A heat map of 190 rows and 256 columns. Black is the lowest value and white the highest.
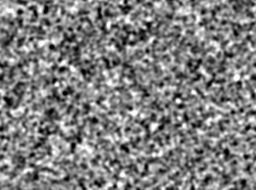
Seam: none. Mirror symmetry: none. Average level on the scale: 50%. Histogram: bell-shaped. Lone odd cells: none. Grain: blotchy. Stripes: none.
